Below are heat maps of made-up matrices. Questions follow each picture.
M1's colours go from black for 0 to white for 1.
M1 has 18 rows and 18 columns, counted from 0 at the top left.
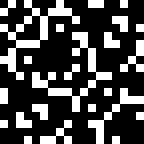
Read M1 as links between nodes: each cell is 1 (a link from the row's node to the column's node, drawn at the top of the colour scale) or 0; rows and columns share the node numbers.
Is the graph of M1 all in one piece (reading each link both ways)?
yes
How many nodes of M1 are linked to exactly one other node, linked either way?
0
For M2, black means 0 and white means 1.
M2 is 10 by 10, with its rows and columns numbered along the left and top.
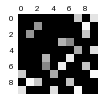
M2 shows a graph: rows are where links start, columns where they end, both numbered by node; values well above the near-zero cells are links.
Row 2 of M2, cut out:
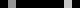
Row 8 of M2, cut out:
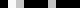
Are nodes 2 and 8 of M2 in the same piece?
yes
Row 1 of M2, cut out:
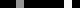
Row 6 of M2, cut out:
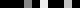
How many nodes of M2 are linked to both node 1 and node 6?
1
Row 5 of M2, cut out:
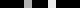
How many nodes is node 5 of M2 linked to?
2
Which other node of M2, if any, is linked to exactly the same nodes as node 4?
node 0
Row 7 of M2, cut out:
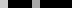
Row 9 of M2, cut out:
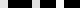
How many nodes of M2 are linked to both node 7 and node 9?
2
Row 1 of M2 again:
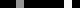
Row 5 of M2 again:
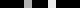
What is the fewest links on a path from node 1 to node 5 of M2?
3
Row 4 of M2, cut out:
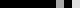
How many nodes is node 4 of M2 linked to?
2
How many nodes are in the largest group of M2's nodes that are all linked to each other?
3
